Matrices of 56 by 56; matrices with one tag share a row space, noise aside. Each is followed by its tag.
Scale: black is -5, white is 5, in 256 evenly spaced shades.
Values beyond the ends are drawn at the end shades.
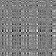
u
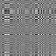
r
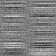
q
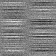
q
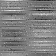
q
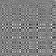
u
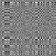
r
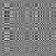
r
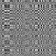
r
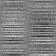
q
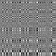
u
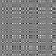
u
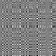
u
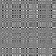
u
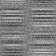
q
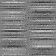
q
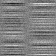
q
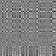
u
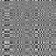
r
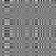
r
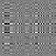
r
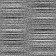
q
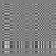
r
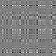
u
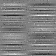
q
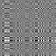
r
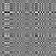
r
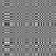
r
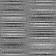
q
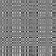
u
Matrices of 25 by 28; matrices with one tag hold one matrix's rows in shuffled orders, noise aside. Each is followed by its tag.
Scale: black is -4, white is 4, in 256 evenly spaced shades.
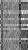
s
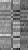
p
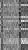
s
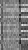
s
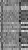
s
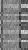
s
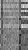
s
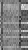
s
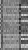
s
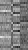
p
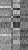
p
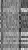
s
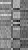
p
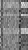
s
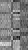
p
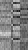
p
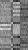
p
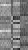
p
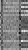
s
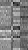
p
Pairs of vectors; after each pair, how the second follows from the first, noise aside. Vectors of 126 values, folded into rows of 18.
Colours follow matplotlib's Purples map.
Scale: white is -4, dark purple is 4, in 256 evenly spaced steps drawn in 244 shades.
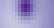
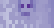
partly zeroed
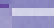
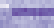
negated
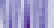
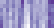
negated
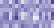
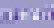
partly zeroed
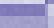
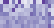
sign-scrambled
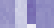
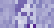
sign-scrambled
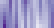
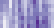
negated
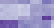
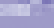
partly zeroed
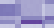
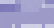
partly zeroed
